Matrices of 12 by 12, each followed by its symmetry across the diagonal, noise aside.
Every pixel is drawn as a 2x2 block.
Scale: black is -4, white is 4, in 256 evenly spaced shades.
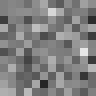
neither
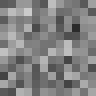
neither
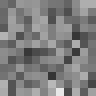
neither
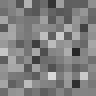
antisymmetric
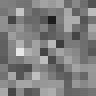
antisymmetric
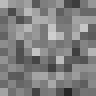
neither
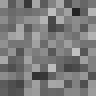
neither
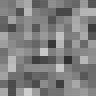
antisymmetric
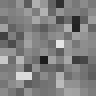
antisymmetric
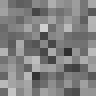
neither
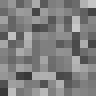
antisymmetric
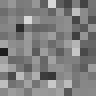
antisymmetric
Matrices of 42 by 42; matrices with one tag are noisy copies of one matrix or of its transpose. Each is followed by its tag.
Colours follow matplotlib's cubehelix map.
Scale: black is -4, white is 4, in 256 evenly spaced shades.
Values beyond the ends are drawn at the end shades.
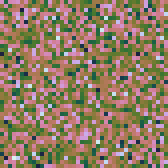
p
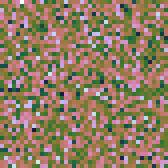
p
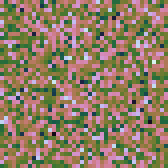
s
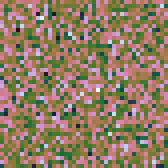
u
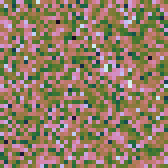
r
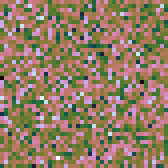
u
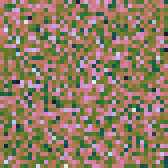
u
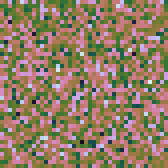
s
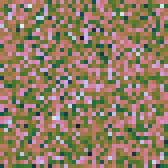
u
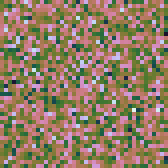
u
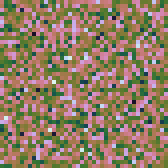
s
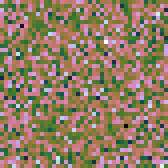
p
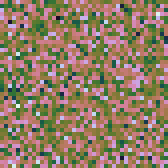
p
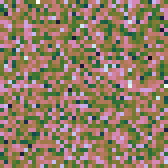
r
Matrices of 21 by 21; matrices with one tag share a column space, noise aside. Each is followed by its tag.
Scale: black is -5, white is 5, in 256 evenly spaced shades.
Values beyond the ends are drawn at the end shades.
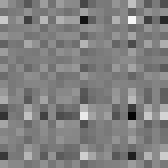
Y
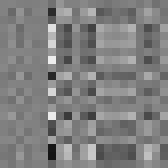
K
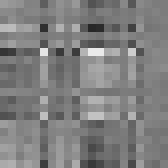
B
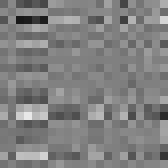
Y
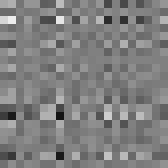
Y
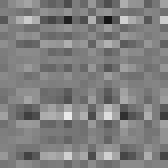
Y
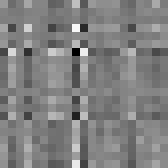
B
